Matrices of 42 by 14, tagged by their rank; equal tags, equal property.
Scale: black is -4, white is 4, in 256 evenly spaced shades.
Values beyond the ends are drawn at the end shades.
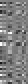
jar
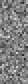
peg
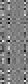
jar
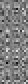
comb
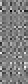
comb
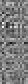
comb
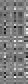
jar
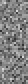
peg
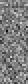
peg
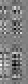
jar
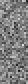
peg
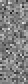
peg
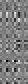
jar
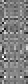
comb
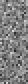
peg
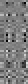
jar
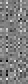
comb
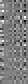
jar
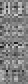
comb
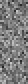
peg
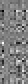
comb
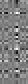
jar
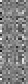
comb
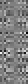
jar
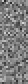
peg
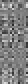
comb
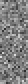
peg
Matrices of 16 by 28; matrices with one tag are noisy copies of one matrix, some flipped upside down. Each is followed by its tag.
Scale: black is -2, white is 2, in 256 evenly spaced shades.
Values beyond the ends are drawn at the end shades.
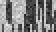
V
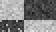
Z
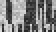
V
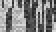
V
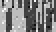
V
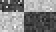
Z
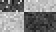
Z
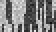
V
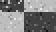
Z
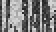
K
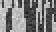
V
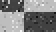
Z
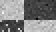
Z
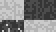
Z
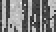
K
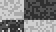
Z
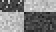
Z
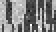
V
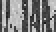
K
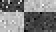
Z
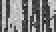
K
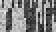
V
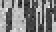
V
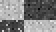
Z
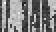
K
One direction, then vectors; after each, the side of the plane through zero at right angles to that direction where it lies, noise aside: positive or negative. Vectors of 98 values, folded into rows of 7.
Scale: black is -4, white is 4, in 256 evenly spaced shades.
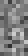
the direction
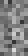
positive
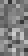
positive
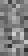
positive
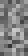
positive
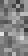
positive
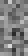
negative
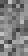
negative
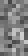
positive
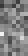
positive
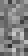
positive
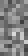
positive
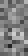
positive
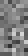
positive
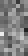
positive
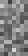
positive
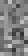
negative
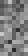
negative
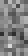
negative
